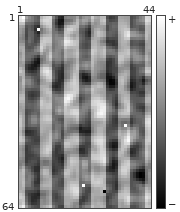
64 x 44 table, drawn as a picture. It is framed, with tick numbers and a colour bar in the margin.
Lone odd cells: 4, 3 higher and 1 lower than their neighbours. Average level on the scale: 50%. Stripes: upright, repeating 5 times.
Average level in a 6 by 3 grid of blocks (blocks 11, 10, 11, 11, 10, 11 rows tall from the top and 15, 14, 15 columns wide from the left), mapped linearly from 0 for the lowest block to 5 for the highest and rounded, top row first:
2 4 2 | 1 3 1 | 2 5 0 | 2 3 2 | 0 4 1 | 1 4 1
